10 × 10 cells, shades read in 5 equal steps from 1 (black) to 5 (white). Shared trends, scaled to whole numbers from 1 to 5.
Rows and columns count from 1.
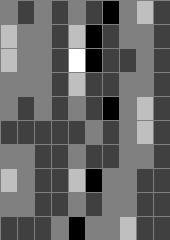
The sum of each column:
31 26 25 21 32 19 21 30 30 20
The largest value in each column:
4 3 3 3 5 3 3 4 4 2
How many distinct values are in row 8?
4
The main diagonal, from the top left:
3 3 3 2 3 3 2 3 2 2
